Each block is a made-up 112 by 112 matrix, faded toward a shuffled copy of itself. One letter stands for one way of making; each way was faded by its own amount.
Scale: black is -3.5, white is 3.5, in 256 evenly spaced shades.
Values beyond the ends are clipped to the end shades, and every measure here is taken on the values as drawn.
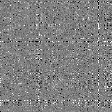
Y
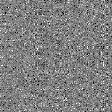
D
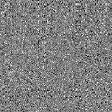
D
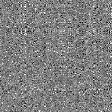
D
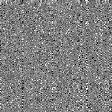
D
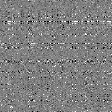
Y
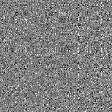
D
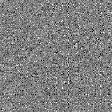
D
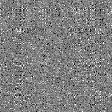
D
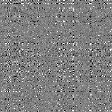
Y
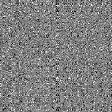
D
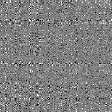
Y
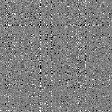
Y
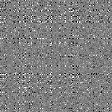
Y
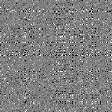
Y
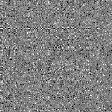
D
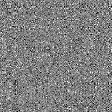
D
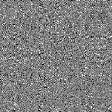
D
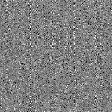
D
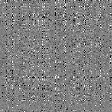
Y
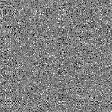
D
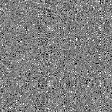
D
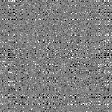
Y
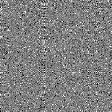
D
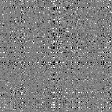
Y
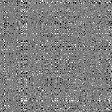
Y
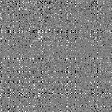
Y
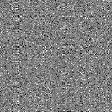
D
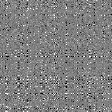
Y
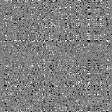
Y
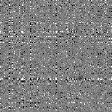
Y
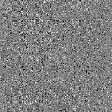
D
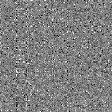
D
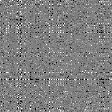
Y
